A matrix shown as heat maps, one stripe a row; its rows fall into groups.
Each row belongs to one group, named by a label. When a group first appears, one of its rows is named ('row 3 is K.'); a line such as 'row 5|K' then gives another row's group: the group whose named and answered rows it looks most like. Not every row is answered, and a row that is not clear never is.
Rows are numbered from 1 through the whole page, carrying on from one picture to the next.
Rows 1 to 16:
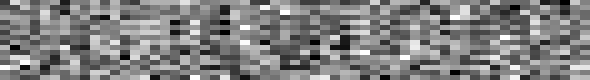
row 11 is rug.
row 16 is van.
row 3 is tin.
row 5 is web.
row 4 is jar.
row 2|tin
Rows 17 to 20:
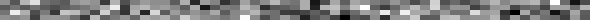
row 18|rug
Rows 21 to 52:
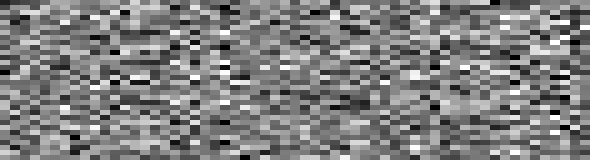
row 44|van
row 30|web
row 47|van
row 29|van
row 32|tin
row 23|van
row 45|web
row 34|tin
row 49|web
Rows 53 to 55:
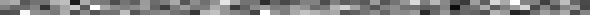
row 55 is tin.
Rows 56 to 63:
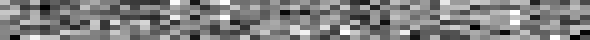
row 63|van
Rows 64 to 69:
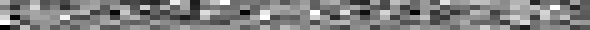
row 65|van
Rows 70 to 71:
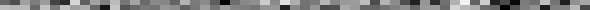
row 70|tin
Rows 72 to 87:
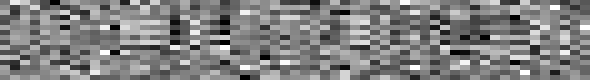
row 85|rug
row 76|web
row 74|rug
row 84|tin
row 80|web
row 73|van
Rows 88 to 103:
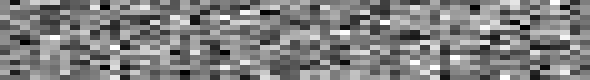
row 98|web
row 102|rug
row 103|rug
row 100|rug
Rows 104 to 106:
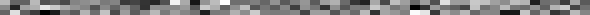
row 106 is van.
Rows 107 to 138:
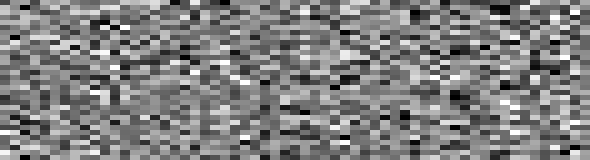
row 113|jar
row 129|jar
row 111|jar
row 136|van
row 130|van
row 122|jar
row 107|web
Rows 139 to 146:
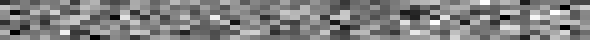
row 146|jar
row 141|van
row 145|rug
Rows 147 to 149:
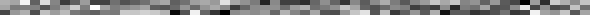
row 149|web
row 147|jar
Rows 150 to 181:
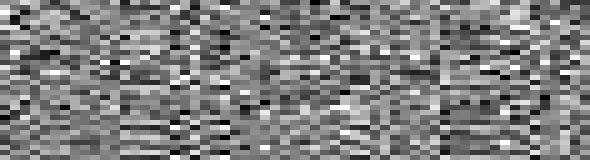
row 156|web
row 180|web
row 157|van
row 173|tin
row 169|jar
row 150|van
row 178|jar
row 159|web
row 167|web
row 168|rug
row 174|web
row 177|web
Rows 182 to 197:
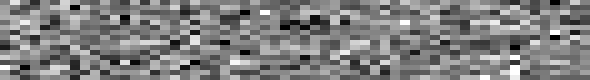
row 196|van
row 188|van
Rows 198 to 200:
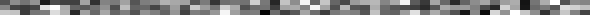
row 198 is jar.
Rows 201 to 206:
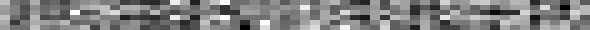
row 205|rug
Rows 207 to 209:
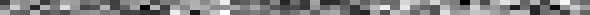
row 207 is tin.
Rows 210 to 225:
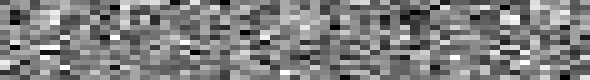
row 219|van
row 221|jar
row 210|web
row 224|tin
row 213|van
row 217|jar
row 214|van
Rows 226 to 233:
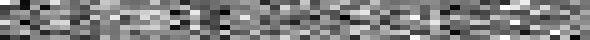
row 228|web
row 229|rug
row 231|web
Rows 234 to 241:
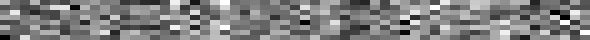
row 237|jar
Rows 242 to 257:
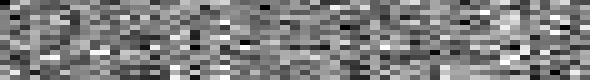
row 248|van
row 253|van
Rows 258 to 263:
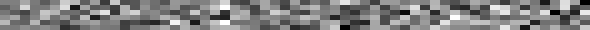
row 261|jar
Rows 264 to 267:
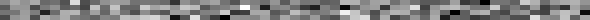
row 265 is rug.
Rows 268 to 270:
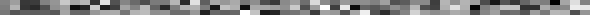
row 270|rug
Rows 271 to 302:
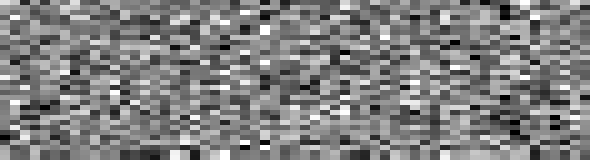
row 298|tin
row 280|web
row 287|rug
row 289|rug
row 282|van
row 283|rug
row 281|rug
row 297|tin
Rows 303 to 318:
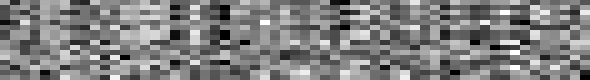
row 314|jar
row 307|tin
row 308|rug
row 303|rug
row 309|web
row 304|web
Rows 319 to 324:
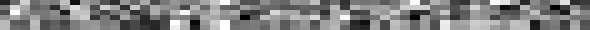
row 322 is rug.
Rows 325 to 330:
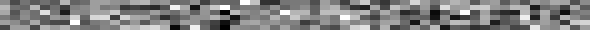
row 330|web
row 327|tin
